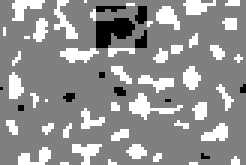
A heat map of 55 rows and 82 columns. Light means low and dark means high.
Mirror symmetry: none. Grain: blotchy. Average level on the scale: 40%. Slope: none. Stripes: none. Odd rows or columns: none. Ninth with the highest average: top middle. Odd patch: higher, in the top middle.
